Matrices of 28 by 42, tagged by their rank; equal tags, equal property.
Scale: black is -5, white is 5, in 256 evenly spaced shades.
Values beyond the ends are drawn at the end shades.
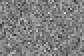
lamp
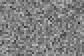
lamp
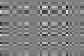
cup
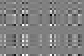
cup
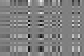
cup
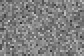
lamp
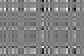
cup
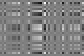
cup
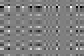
cup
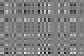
cup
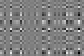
cup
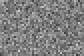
lamp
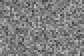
lamp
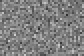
lamp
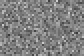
lamp
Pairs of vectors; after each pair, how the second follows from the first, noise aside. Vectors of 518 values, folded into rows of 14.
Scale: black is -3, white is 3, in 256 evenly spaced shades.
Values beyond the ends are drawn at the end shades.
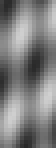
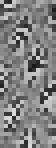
sign-scrambled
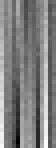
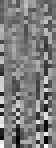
sign-scrambled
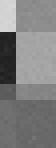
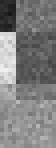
negated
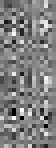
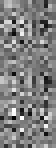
negated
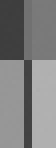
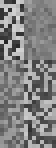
sign-scrambled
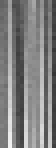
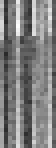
wrapped around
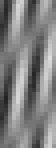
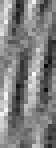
negated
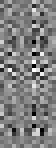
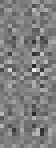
shrunk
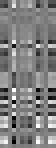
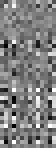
sign-scrambled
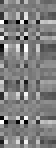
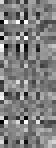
negated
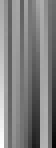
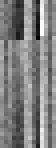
wrapped around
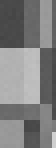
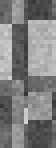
wrapped around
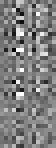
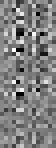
negated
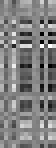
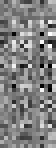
sign-scrambled
